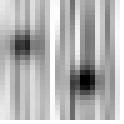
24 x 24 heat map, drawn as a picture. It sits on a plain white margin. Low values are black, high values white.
Average level on the scale: 70%. Grain: streaks running down. Dips: two. Slope: none.
